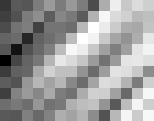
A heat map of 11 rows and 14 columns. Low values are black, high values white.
Average level on the scale: 60%. Slope: up to the right. Grain: diagonal, up to the right.
